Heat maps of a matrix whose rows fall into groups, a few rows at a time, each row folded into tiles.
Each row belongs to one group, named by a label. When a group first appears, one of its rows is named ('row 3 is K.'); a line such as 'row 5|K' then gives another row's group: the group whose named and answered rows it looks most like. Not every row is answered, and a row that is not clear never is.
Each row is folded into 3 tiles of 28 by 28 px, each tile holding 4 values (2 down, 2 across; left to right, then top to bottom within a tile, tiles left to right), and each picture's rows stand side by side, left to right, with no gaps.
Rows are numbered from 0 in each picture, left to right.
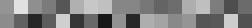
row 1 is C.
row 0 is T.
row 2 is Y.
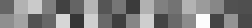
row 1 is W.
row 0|Y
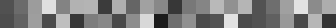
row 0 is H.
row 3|H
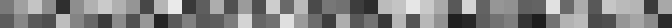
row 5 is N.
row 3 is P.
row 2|N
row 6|N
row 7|P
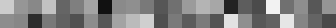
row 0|N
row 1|W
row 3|P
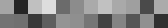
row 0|N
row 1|T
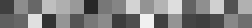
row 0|H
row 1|H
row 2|N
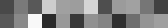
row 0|H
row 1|N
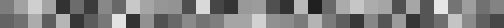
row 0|Y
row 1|H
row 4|T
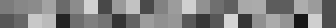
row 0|P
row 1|N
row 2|T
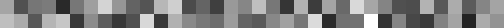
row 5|C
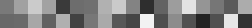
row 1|Y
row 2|T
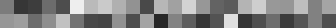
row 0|W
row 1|T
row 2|T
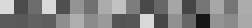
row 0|N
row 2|N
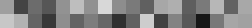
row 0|W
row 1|T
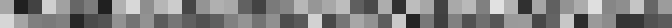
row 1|H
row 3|H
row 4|W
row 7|N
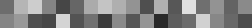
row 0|Y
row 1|T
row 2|P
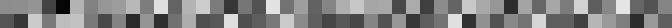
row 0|C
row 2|Y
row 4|T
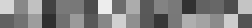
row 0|C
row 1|P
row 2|W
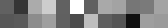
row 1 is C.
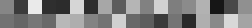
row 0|C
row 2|C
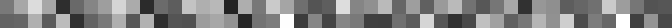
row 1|Y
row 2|P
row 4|N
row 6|W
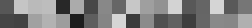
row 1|H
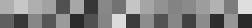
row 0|T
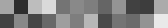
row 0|N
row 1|C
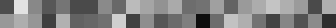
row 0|Y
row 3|T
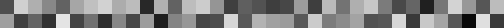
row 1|T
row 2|Y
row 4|Y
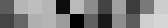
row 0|P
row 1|C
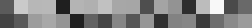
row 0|P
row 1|T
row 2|N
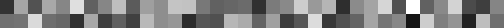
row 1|C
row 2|C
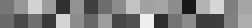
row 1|H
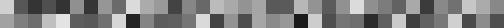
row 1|H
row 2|H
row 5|H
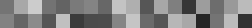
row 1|P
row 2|W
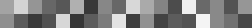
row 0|T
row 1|H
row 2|P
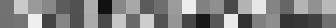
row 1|W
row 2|T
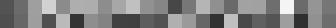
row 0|H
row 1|N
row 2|Y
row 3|C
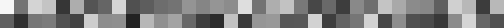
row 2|T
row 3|Y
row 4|H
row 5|P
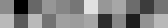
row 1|C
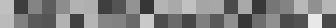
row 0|W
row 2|T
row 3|H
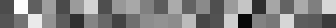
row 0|P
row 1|N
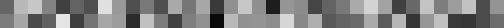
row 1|Y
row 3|W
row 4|Y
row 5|N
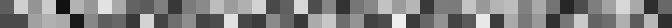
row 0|P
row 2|H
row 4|H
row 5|H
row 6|C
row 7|Y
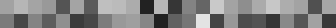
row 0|T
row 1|P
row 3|T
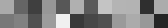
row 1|P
